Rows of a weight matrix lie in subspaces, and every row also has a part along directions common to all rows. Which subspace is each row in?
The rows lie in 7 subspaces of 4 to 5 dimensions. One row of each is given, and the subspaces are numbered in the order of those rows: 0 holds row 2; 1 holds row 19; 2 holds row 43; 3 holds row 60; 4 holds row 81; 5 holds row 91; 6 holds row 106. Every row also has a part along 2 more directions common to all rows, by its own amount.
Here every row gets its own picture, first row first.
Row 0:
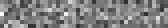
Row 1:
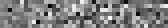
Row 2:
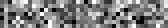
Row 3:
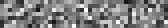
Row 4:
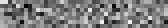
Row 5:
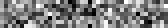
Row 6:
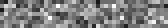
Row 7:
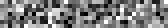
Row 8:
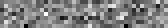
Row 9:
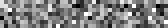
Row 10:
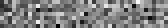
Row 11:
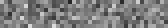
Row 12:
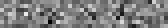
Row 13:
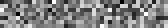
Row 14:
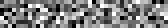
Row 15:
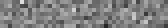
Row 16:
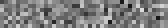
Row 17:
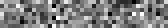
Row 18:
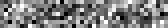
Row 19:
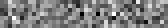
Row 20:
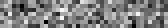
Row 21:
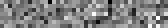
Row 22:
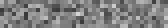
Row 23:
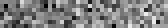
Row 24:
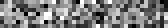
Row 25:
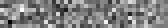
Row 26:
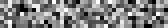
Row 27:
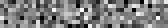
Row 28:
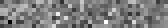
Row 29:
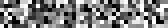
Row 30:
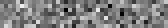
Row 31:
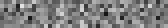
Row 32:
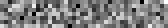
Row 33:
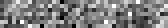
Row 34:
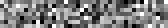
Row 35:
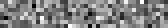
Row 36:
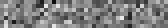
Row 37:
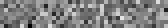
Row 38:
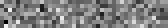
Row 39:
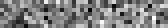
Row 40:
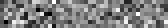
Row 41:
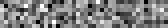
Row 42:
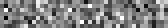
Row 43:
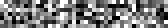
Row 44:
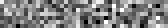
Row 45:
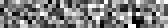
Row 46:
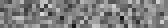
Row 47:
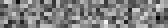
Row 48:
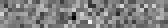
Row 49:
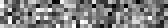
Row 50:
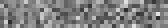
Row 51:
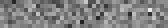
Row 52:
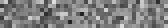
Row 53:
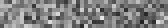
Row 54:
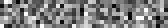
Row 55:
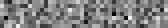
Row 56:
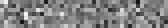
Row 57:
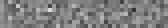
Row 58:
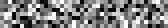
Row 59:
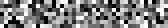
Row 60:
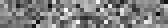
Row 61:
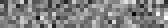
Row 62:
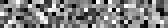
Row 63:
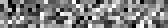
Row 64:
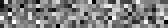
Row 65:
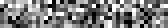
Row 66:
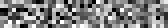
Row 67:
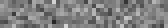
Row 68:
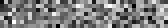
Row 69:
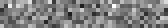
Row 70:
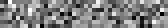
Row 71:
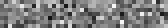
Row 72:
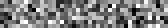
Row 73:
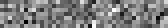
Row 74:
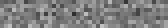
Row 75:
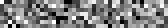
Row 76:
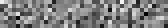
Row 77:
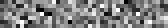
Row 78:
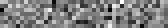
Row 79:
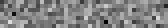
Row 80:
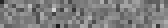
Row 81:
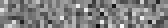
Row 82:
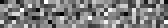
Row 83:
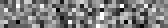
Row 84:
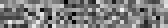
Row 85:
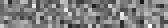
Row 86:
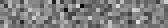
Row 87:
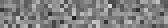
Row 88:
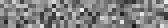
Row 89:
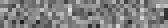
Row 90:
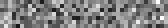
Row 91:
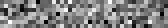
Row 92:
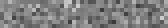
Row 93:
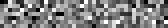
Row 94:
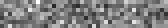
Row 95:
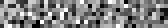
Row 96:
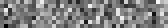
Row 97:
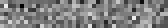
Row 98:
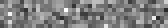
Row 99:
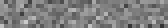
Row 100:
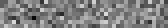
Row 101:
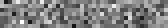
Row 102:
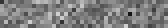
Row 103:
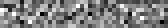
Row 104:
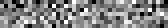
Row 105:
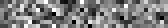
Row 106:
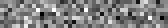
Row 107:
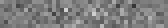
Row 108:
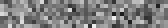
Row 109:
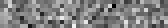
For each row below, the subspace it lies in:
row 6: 4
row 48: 2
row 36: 4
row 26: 5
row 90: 6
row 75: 6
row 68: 2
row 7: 0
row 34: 0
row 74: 3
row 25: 5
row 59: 1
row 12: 0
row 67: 4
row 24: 5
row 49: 2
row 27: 0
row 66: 5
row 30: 3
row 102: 5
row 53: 1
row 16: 3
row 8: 4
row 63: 6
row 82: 4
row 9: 2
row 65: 3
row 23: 1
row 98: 5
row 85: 0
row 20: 5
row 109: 6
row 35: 0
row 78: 3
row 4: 4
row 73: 6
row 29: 1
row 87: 6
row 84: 5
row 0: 1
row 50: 0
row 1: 3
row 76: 3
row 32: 0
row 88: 0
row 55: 1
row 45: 5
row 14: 2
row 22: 2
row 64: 2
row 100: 4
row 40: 4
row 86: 3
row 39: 1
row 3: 4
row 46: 6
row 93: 4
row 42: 5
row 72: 6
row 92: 6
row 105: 6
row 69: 3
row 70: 6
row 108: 1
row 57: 2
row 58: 6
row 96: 5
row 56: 4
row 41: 2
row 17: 0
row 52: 4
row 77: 4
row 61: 0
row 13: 3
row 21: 3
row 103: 2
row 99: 2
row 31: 2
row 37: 5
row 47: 1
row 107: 3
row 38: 2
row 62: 1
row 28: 5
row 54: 1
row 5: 4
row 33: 2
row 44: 3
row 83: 2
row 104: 0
